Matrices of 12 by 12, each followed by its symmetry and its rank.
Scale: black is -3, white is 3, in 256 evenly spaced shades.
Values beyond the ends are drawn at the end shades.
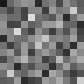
symmetric, full rank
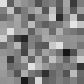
neither, full rank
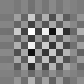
symmetric, rank one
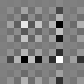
symmetric, rank one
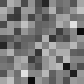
symmetric, full rank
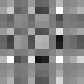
symmetric, rank one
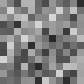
neither, full rank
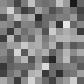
neither, full rank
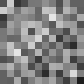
symmetric, full rank
